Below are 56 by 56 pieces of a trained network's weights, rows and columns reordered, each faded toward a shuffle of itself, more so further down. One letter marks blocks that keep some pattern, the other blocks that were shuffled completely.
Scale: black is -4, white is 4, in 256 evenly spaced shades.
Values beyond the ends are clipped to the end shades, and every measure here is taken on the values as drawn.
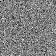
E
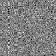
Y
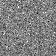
E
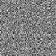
Y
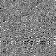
Y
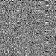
Y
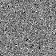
E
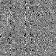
Y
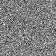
E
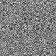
Y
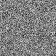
E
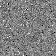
E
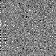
Y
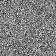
E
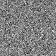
E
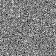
E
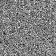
E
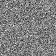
E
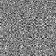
Y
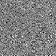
Y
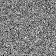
E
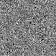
E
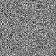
Y
